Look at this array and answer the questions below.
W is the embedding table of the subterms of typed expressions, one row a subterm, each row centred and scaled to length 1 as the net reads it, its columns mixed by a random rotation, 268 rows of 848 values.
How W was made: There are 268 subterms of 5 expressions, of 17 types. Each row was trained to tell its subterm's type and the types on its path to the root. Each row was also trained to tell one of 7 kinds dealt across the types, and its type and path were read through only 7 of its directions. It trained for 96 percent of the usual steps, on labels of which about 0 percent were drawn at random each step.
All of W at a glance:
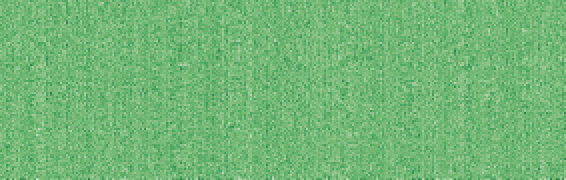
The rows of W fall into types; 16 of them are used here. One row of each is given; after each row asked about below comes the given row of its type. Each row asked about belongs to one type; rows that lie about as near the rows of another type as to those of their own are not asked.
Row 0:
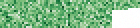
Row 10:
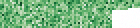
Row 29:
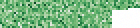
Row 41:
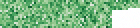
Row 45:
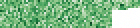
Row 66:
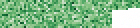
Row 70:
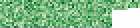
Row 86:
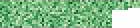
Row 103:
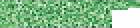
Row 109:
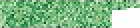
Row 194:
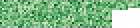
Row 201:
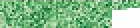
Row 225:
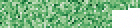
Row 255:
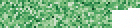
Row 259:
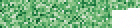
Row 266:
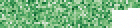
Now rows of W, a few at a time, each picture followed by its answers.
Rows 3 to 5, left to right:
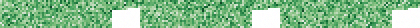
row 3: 10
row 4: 29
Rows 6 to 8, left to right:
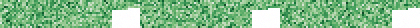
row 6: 0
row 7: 255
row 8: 66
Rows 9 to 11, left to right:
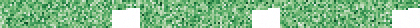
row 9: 109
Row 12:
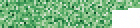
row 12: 109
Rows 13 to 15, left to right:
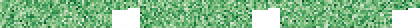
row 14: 66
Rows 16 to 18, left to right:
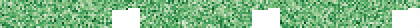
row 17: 201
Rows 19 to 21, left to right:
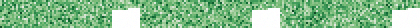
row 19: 0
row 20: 10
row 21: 201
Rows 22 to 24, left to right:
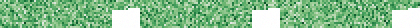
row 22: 41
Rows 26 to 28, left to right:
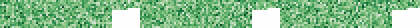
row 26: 259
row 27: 103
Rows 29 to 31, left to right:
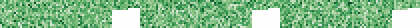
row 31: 0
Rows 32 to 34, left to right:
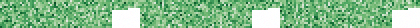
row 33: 10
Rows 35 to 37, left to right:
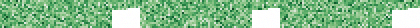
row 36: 255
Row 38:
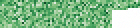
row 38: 266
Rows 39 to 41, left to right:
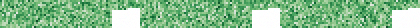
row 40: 41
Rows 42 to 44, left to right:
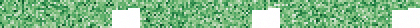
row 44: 259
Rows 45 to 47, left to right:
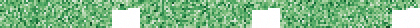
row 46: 201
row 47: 70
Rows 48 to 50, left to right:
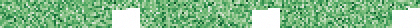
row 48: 70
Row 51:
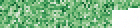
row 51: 201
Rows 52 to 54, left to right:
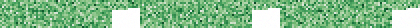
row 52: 259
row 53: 266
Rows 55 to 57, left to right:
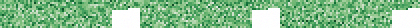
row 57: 86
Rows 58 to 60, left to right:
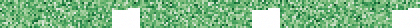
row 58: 266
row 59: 225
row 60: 255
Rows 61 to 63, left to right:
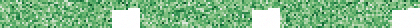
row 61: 225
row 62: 266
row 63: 0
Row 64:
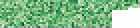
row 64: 66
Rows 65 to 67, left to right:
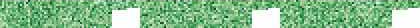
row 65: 45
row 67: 259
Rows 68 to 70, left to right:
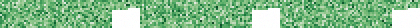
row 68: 66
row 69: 266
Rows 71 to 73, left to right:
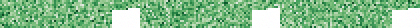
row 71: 86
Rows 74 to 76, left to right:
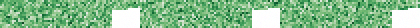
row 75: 103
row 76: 255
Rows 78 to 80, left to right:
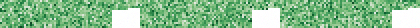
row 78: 201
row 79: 225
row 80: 103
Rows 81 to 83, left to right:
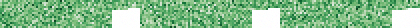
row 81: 10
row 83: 29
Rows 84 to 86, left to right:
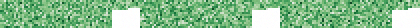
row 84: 70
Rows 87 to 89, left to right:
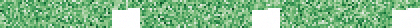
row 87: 45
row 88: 109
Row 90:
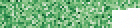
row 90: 0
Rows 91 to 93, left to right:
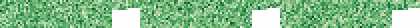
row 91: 45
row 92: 29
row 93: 255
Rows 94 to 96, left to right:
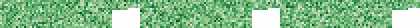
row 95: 201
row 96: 41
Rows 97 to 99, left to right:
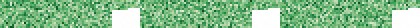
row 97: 109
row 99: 41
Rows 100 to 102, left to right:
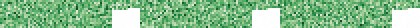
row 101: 266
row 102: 266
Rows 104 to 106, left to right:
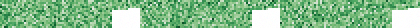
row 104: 66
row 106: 266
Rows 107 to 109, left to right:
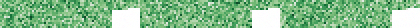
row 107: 41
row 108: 225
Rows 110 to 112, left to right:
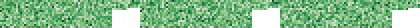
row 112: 255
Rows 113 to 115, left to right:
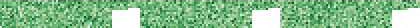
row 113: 41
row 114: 86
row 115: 29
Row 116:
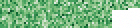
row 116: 225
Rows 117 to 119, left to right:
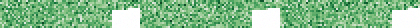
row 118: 70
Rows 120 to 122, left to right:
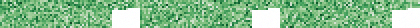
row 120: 45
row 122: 109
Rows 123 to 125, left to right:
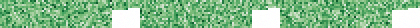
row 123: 86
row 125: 0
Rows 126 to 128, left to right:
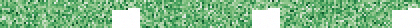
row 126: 225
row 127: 70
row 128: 194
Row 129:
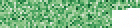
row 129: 29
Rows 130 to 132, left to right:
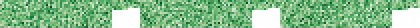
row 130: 103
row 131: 10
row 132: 109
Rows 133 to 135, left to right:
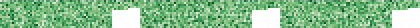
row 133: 41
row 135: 70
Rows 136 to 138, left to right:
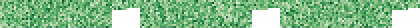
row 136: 29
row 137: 259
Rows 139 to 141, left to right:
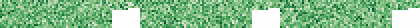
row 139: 194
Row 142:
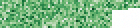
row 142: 255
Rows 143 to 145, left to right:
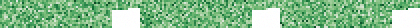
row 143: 255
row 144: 10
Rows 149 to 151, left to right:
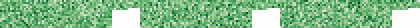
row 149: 201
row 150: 266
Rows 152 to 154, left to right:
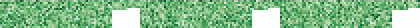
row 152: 109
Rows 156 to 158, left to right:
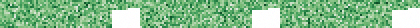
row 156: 70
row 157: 41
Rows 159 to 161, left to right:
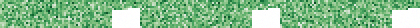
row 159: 103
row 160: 41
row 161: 41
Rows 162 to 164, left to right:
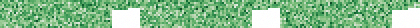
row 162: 266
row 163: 29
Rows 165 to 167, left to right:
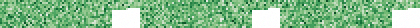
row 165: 109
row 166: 10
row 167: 109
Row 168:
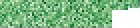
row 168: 66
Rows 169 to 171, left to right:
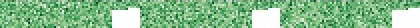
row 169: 66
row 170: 86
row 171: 66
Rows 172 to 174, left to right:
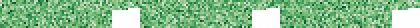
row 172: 194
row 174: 109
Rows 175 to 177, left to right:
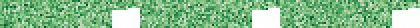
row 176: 66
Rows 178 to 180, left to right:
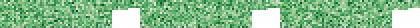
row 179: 109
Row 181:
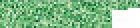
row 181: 266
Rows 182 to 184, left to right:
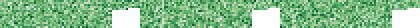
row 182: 194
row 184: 259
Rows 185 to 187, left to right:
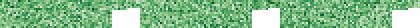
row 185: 29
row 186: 103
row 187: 86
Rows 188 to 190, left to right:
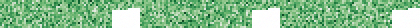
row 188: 10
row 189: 10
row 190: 86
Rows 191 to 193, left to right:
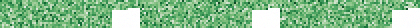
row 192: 194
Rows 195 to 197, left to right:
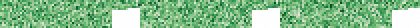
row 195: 266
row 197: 10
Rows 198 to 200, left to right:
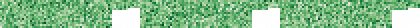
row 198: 70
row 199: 194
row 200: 103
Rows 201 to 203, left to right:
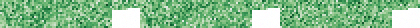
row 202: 201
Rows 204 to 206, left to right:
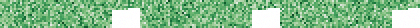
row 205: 45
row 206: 41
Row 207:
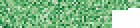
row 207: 41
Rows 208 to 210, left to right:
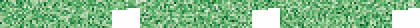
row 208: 45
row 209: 10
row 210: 194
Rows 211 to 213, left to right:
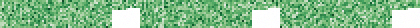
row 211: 29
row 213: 259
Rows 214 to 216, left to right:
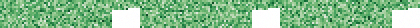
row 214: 66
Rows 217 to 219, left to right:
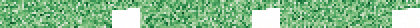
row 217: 10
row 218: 109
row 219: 29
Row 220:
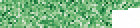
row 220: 10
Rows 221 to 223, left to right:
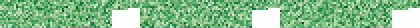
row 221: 29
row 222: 41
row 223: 266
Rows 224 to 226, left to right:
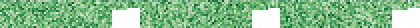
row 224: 259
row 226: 0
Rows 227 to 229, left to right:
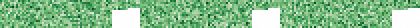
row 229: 29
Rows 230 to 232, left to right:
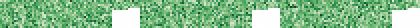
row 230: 41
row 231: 194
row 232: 70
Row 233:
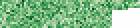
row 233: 255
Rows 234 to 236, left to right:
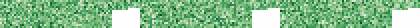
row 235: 259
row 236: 201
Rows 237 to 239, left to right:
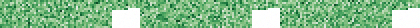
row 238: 45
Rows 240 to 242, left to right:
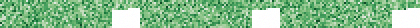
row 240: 201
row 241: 70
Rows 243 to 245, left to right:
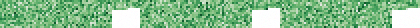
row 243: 103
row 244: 66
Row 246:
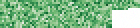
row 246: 41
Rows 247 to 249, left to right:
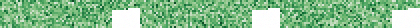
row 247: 225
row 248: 29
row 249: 201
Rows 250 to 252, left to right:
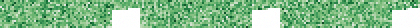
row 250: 201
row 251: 29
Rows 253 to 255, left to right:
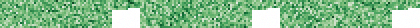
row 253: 103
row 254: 201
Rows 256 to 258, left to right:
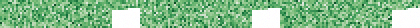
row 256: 266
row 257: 29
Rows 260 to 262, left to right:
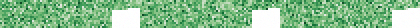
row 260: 109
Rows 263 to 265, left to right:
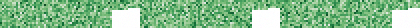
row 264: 66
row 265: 86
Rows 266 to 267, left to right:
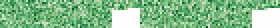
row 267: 266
